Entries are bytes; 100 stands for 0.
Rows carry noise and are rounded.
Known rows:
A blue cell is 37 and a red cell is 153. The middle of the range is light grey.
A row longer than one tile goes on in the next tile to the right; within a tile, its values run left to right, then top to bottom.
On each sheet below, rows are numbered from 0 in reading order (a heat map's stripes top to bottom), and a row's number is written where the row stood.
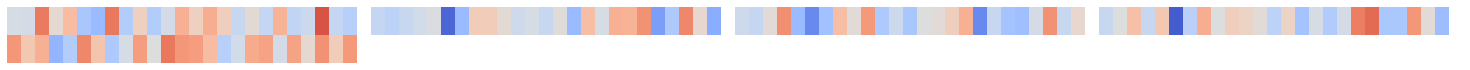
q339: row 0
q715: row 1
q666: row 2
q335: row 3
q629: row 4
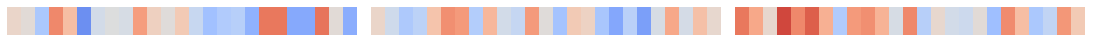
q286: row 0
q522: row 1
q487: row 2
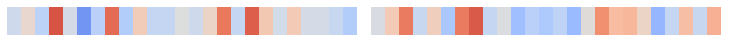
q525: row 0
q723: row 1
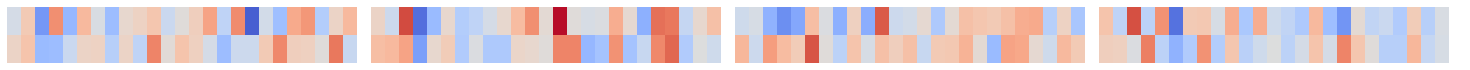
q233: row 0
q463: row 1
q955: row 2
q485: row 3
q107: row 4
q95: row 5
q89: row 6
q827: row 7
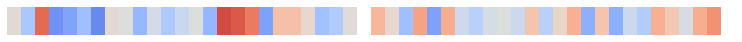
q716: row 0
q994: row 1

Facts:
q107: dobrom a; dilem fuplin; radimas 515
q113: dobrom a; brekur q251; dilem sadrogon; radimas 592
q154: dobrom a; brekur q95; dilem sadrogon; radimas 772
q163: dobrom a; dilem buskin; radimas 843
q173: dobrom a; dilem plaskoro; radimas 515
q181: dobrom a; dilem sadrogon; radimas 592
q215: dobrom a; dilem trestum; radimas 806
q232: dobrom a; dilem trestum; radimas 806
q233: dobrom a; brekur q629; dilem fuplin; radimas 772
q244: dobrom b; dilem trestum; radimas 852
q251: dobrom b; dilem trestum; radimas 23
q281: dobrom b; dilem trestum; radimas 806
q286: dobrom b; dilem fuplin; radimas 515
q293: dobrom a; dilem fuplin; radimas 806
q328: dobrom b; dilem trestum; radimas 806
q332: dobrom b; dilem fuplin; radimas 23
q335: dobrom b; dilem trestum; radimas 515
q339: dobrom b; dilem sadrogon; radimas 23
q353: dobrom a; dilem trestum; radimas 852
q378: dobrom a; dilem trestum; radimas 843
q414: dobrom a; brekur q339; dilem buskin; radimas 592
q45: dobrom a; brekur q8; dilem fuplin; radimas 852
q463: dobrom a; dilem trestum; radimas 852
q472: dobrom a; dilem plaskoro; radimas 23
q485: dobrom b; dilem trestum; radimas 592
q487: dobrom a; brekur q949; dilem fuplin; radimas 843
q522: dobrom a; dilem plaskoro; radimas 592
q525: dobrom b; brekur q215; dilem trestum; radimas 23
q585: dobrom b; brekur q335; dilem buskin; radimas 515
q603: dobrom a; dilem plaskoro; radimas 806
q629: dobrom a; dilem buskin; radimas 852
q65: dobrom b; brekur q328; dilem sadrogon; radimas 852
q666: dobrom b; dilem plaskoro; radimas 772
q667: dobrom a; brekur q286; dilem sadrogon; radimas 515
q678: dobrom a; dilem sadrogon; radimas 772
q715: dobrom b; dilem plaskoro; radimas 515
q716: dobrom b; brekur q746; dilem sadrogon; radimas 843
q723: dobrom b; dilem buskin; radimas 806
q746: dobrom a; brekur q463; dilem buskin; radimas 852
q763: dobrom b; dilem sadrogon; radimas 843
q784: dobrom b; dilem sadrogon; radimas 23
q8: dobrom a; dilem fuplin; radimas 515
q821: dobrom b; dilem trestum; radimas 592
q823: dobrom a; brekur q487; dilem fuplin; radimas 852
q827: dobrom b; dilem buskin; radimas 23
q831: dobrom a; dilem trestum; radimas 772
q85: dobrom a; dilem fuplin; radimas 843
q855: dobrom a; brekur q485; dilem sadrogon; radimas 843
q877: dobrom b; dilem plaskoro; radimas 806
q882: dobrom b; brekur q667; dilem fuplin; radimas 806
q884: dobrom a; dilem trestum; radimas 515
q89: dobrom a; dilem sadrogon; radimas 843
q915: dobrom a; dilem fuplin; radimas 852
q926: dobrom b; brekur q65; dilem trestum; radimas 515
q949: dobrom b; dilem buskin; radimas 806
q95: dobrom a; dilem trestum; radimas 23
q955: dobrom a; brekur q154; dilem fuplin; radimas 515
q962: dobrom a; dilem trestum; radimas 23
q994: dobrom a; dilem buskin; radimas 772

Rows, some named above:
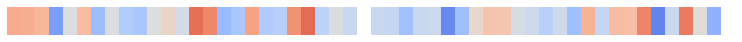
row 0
q95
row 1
q715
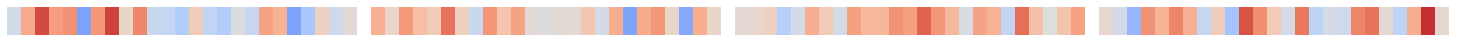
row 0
q328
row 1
q378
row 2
q353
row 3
q667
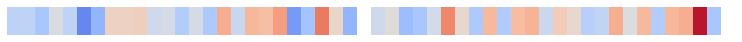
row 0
q715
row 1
q173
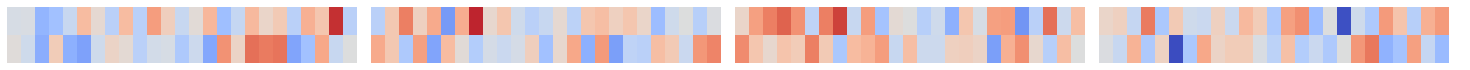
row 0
q173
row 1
q281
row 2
q949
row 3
q831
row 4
q585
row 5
q994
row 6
q85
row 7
q335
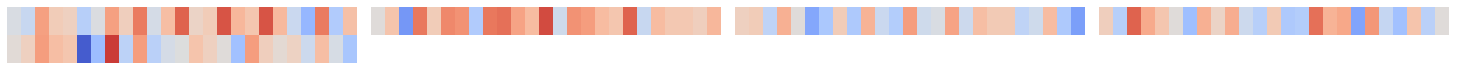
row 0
q65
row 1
q823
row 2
q332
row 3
q763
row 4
q251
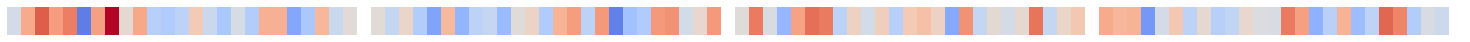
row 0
q328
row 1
q154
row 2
q293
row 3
q95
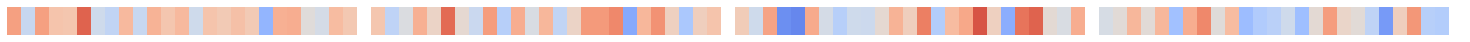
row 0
q89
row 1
q855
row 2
q746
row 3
q877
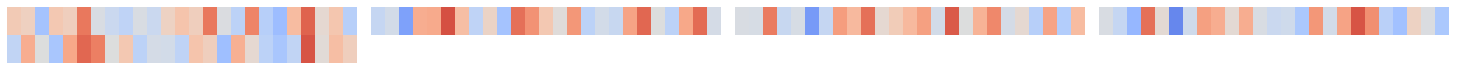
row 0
q472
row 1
q667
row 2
q244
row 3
q926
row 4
q603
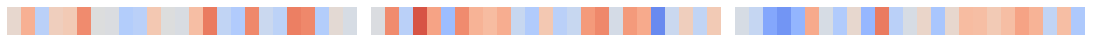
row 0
q962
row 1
q882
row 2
q955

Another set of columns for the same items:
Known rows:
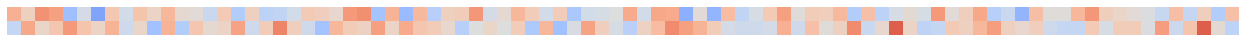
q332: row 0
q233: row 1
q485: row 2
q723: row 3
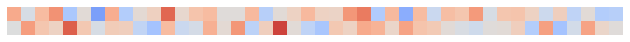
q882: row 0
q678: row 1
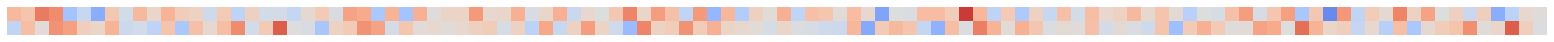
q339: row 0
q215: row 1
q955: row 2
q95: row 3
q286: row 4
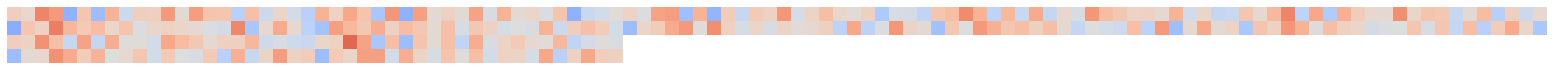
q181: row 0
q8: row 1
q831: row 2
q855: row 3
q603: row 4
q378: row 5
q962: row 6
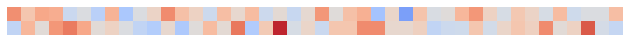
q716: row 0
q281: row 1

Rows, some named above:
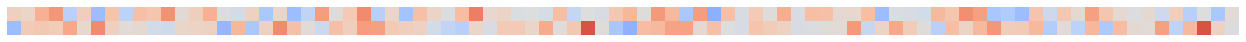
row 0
q994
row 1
q877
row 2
q884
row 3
q827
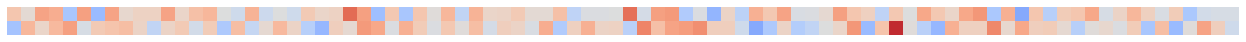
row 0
q293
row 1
q962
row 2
q65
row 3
q233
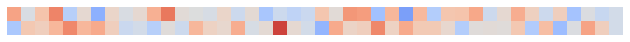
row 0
q666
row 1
q233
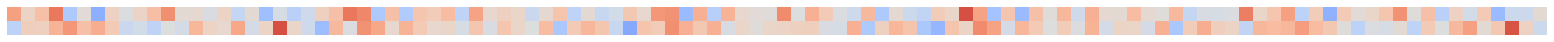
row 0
q666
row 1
q472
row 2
q522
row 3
q962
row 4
q715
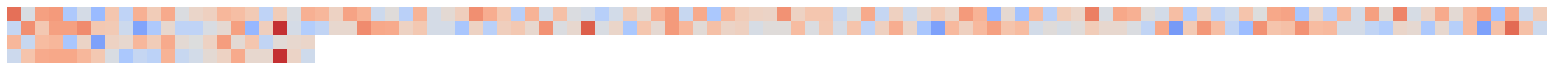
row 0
q65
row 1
q763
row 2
q603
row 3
q414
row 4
q746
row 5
q244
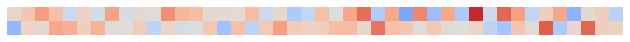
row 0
q163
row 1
q667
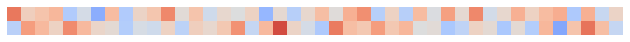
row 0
q585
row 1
q746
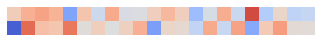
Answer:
q487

